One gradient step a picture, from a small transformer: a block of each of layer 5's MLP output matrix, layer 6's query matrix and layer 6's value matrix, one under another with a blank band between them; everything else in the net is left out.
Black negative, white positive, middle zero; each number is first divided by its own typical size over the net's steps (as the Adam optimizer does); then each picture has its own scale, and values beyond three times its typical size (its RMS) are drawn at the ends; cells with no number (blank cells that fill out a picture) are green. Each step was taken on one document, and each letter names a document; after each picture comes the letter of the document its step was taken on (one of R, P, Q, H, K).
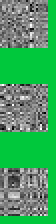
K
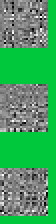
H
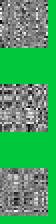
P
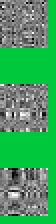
K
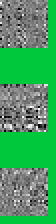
P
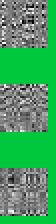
K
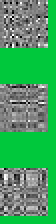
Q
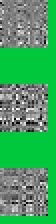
P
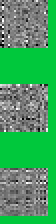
P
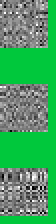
H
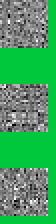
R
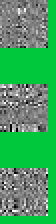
R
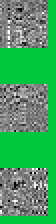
R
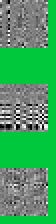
P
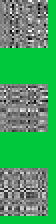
Q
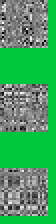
K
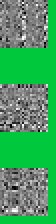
R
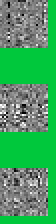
R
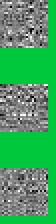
H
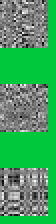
K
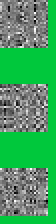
P
